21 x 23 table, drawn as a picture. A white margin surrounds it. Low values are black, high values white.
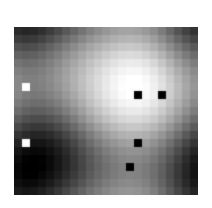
Values change most from cell to cell in the middle right. The ninth with the lowest average is the bottom left. There are no regular stripes. Six lone cells stand out: two far higher and four far lower than their neighbours.
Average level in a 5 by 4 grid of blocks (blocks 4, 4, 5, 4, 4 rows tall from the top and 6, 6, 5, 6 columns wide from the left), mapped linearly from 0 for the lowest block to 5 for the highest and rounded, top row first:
1342 | 3454 | 2343 | 0232 | 0221
